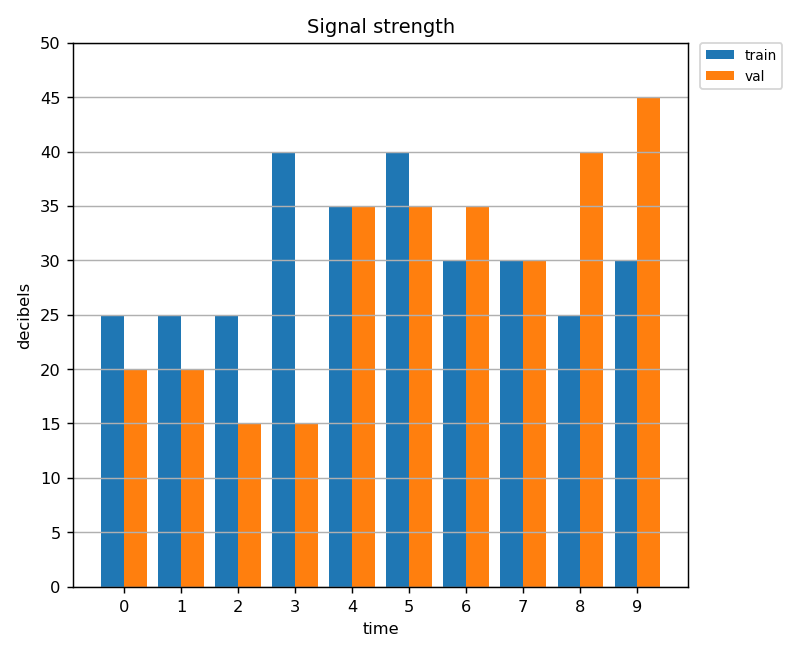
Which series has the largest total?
train
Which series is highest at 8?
val
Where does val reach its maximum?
9
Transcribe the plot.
Title: Signal strength
x-axis: time, ticks 0 1 2 3 4 5 6 7 8 9
y-axis: decibels, ticks 0 5 10 15 20 25 30 35 40 45 50
Legend: train, val
Values:
train: 25 25 25 40 35 40 30 30 25 30
val: 20 20 15 15 35 35 35 30 40 45
